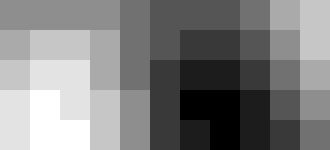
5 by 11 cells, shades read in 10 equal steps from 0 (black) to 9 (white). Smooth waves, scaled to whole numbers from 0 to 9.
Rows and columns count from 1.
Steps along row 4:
up down down down down down same up up up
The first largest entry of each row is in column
11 2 2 2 2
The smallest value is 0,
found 3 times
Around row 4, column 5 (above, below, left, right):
4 5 7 2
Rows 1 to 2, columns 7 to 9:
3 3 4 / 2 2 3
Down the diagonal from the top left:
5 7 8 7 5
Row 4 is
8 9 8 7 5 2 0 0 1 3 5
